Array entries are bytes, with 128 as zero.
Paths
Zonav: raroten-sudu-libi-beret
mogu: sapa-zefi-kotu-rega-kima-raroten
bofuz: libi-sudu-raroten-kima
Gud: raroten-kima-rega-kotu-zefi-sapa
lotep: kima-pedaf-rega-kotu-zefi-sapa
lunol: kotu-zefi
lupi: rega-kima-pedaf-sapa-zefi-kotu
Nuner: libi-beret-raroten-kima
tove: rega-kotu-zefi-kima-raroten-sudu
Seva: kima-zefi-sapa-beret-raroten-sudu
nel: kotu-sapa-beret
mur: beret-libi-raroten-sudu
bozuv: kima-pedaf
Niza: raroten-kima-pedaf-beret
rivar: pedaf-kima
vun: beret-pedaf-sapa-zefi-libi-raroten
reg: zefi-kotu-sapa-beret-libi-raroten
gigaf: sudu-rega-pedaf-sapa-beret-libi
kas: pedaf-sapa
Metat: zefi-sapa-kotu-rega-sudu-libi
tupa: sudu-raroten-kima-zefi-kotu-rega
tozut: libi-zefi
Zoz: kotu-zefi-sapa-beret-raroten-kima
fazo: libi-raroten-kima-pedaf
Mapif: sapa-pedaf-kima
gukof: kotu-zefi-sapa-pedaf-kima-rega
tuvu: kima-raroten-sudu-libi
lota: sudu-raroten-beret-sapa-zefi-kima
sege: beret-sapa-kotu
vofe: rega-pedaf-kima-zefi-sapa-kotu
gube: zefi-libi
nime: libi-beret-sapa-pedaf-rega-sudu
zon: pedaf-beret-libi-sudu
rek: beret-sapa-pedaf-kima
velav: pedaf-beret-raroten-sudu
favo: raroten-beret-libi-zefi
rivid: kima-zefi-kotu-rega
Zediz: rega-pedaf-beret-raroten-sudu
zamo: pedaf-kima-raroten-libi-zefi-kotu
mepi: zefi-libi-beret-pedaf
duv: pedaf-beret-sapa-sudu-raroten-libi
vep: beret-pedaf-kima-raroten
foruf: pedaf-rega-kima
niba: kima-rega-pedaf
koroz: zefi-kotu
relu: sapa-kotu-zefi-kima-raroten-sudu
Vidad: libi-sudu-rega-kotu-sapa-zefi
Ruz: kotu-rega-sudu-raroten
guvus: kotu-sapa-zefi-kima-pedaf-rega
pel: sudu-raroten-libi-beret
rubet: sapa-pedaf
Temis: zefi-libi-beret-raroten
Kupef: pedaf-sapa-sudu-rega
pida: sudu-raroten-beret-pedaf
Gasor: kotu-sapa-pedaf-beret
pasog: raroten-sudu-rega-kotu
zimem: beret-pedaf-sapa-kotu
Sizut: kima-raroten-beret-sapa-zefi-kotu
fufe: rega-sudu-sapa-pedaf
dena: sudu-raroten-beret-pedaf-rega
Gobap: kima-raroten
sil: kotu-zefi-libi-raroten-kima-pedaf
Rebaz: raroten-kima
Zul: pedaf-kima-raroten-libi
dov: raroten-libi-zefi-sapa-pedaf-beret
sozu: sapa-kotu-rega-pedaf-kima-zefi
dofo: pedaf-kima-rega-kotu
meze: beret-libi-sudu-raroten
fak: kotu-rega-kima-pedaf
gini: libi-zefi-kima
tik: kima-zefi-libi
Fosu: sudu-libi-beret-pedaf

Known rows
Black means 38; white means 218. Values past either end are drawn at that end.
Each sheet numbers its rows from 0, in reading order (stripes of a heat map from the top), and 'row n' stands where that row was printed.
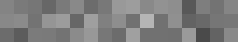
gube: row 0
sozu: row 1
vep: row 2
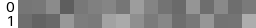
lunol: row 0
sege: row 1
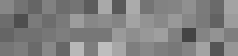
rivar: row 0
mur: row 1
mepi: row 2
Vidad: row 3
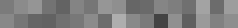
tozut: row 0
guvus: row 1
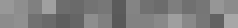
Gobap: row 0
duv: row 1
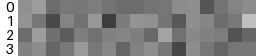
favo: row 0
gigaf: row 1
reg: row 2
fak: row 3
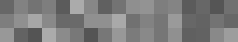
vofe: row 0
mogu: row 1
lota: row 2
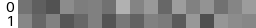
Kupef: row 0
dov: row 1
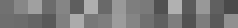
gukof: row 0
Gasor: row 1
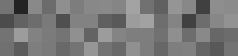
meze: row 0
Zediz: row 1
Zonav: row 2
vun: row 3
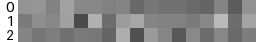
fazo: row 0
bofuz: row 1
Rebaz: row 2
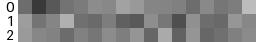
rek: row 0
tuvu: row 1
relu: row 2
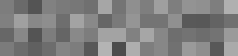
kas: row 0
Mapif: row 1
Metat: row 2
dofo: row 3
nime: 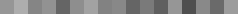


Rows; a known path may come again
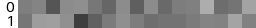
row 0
foruf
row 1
rivid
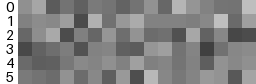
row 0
zon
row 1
bofuz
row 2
Zoz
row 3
Zediz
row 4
nel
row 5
Zul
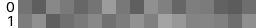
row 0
vun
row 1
koroz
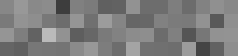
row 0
bozuv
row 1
gini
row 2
pida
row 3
vep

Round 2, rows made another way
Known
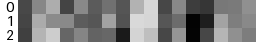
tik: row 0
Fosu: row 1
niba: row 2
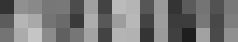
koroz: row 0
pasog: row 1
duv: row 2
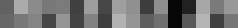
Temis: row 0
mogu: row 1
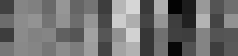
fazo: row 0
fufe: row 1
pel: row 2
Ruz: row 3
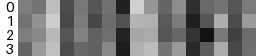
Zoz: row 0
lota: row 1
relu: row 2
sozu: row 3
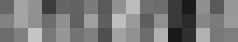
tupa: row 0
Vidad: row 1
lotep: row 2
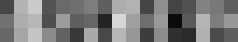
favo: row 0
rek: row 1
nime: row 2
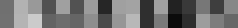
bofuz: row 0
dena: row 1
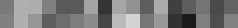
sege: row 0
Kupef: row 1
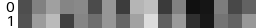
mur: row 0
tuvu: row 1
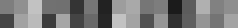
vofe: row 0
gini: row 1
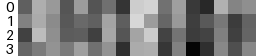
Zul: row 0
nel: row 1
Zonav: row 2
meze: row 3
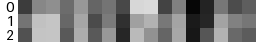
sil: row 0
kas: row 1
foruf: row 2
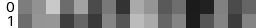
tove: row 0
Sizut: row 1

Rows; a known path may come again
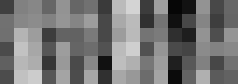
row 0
fazo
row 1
Ruz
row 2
tupa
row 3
tozut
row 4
Rebaz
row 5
foruf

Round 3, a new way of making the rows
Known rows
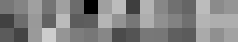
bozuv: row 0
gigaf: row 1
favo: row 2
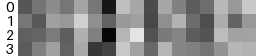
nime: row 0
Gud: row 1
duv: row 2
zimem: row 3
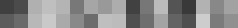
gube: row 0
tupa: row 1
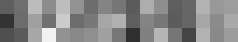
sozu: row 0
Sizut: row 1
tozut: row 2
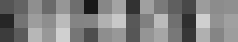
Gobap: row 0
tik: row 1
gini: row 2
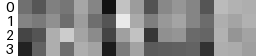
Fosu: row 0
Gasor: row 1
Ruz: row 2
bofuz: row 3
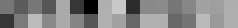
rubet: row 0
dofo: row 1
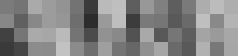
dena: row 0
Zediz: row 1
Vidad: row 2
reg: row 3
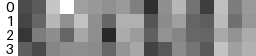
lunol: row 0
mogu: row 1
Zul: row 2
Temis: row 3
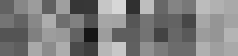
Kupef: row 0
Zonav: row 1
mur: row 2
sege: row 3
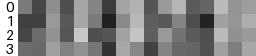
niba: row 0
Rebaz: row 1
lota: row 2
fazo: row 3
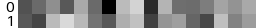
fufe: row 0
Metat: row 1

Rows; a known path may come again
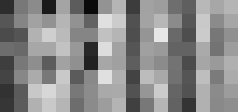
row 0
Mapif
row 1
guvus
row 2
rivid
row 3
fak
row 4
Zul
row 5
lupi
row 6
koroz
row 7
gube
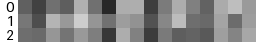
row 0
pida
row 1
Gud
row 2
fazo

